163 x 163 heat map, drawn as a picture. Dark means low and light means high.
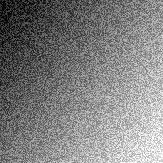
The top left is the ninth with the lowest average. No single row or column stands out from its neighbours. On average the colour sits 50% of the way up the scale. The field climbs toward the bottom right. There are no regular stripes.
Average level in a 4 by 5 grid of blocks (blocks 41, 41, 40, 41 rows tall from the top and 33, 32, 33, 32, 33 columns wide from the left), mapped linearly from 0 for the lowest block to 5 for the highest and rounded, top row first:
01123 | 11234 | 12344 | 23445
